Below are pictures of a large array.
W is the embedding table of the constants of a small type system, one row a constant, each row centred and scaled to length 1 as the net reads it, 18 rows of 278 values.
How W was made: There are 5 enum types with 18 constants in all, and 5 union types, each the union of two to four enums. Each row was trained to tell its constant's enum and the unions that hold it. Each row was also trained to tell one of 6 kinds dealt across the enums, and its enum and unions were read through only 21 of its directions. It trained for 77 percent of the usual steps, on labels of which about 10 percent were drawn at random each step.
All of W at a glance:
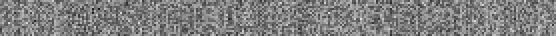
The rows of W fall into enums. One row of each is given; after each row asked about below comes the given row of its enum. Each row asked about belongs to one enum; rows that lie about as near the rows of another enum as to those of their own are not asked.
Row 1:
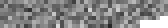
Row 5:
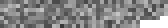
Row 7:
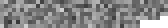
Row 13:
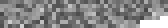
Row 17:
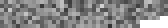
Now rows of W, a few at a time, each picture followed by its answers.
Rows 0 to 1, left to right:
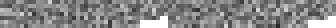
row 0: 1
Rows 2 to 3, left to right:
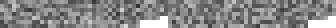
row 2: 13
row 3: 7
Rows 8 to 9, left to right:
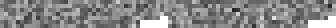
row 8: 7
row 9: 7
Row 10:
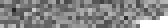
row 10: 5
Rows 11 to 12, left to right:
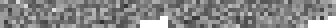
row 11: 7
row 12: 5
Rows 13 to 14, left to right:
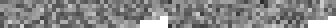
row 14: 13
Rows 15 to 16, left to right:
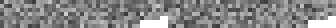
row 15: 13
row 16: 5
